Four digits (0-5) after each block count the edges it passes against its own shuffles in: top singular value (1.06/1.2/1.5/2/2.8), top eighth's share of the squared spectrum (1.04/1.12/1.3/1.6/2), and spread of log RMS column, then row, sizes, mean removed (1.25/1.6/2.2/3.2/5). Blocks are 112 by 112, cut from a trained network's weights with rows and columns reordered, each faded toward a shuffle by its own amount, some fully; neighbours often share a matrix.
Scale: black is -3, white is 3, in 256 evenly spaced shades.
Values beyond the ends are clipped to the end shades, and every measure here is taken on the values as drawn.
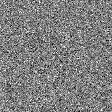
1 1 0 0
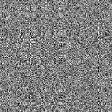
4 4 3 2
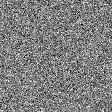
0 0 0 0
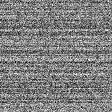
4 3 1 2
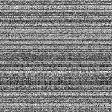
5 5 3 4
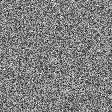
0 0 0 0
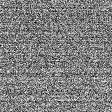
3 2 0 0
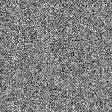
3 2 0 2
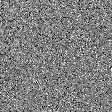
1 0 0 0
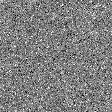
0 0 0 0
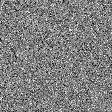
0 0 0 0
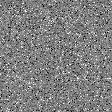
2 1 0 0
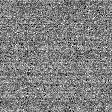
3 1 0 0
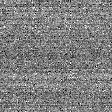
3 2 1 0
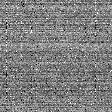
4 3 2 1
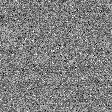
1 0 0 0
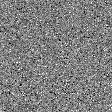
1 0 0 1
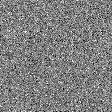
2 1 0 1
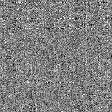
3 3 1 2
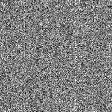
3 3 1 1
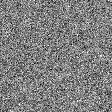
1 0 0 0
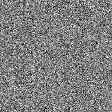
3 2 0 1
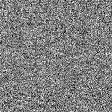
3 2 0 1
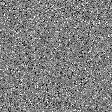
2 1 0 0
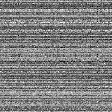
5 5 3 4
